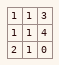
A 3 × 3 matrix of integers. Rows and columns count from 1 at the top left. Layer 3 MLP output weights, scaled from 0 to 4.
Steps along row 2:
same up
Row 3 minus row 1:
1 0 -3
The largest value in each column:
2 1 4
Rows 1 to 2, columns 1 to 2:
1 1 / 1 1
